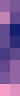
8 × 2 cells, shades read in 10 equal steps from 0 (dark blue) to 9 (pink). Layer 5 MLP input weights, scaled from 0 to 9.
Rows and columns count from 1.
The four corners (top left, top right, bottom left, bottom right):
5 4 9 8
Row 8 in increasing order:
8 9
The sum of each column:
36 29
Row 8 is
9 8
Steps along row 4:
down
